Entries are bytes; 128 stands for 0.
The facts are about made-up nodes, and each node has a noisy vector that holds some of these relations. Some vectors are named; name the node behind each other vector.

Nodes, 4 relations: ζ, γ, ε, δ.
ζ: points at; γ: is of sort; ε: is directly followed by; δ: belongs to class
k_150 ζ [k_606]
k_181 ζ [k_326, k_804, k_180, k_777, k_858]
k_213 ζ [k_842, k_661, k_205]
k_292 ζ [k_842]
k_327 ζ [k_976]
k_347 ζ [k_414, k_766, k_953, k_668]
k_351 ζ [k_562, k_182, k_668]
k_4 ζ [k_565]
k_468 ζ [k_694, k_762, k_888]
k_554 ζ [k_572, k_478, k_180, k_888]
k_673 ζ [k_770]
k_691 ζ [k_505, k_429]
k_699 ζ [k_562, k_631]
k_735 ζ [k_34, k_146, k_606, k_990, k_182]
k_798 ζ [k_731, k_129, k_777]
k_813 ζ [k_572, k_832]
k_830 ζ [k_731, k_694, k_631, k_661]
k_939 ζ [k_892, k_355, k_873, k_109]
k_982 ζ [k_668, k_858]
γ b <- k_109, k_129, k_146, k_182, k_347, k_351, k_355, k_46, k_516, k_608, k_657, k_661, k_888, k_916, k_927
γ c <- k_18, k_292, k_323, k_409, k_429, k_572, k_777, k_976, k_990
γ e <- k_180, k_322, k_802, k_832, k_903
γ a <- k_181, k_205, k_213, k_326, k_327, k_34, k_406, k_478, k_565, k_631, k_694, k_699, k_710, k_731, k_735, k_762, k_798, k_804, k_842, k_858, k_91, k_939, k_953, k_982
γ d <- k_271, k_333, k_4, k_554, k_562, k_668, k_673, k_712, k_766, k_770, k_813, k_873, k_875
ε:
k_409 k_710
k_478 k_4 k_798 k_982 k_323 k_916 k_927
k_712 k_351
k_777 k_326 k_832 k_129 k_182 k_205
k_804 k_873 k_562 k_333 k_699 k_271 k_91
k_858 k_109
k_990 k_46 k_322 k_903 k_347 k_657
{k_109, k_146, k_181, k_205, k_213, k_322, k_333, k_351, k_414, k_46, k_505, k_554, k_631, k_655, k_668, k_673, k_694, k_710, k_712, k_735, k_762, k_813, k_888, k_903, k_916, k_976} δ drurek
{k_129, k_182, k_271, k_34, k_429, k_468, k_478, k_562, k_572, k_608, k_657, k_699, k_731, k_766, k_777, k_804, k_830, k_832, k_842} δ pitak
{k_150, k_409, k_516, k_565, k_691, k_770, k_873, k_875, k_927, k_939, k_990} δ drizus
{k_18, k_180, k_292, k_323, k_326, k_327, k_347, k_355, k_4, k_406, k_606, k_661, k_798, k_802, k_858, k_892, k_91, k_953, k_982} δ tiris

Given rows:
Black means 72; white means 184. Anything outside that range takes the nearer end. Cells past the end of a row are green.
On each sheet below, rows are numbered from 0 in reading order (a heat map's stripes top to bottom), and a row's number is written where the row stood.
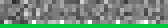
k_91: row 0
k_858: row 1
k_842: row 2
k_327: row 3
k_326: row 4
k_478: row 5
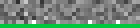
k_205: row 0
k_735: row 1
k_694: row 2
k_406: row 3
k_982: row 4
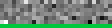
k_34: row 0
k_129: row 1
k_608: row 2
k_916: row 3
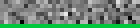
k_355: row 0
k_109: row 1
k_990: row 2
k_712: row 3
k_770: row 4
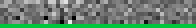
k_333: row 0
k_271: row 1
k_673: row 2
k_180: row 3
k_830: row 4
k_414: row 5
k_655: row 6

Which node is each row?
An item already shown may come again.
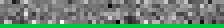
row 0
k_91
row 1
k_953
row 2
k_406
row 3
k_347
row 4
k_927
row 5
k_562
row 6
k_109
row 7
k_903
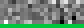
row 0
k_326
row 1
k_699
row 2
k_673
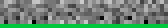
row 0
k_668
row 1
k_668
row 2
k_562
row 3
k_766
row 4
k_333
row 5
k_322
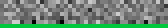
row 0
k_292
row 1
k_976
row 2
k_323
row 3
k_813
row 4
k_18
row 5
k_129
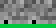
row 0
k_888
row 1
k_888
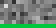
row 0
k_832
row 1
k_661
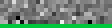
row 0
k_873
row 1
k_691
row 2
k_798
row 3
k_516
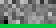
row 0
k_323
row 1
k_351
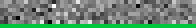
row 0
k_333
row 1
k_4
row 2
k_777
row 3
k_939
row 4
k_182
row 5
k_606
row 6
k_562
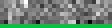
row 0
k_429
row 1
k_150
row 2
k_292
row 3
k_505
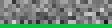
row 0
k_572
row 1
k_892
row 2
k_554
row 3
k_409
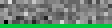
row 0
k_657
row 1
k_875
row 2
k_953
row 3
k_146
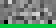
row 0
k_916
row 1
k_990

